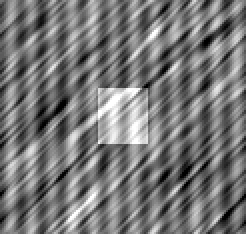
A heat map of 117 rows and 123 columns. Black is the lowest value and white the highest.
Ninth with the highest average: centre. Histogram: bell-shaped. Slope: none. Odd patch: higher, in the centre. Stripes: upright, repeating 12 times.
